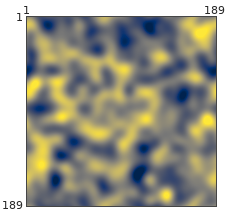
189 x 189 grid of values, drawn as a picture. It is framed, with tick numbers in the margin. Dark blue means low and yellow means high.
The values follow a bell shape. There is no seam. No single row or column stands out from its neighbours. Neither half mirrors the other. No overall slope runs across the table. The texture varies smoothly and slowly. The top middle is the ninth with the lowest average.
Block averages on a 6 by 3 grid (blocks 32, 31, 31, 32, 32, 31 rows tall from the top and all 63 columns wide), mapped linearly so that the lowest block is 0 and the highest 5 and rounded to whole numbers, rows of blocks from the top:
2 0 4 | 3 3 2 | 4 4 2 | 4 5 4 | 4 2 3 | 2 2 3
